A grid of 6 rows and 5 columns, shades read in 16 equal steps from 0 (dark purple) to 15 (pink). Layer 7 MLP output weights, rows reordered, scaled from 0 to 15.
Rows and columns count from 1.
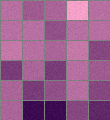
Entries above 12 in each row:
1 0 0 0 0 0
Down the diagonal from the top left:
10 10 9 10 6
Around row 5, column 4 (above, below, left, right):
10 6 7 6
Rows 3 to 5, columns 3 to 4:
9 11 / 5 10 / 7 10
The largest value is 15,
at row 1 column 4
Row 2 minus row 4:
5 1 2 0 2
